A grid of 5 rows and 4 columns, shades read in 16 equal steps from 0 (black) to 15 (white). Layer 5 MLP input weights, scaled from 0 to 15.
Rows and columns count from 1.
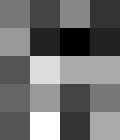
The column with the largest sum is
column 2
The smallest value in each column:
5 2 0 2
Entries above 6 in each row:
2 1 3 2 2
